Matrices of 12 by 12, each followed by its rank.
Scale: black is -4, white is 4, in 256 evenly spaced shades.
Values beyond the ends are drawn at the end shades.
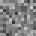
full rank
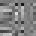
two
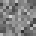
full rank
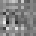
two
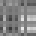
one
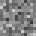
full rank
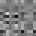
two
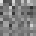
two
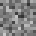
full rank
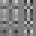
one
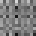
two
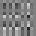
one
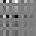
one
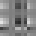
one
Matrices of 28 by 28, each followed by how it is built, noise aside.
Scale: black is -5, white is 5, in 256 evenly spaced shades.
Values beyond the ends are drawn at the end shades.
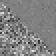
lower triangular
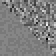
upper triangular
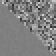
upper triangular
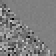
lower triangular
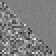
lower triangular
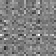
low rank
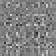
low rank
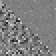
lower triangular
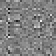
low rank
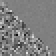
lower triangular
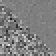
lower triangular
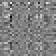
low rank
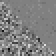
lower triangular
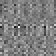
low rank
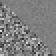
lower triangular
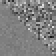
upper triangular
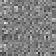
low rank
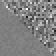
upper triangular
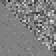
upper triangular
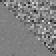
upper triangular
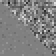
upper triangular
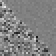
lower triangular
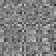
low rank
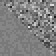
upper triangular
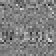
low rank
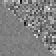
upper triangular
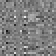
low rank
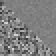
lower triangular
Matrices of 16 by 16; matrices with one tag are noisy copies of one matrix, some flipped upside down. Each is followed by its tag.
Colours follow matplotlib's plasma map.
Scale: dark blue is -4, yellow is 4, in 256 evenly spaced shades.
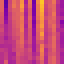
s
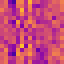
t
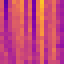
s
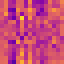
t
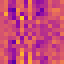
t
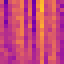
s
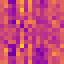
t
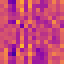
t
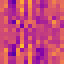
t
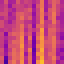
s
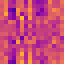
t
